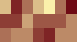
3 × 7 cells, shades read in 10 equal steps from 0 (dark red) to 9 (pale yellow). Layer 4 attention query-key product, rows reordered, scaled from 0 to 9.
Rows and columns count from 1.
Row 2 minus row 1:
-5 1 2 -4 -6 -1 5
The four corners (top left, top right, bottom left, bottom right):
7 0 4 5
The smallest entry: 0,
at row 1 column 7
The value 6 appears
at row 2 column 3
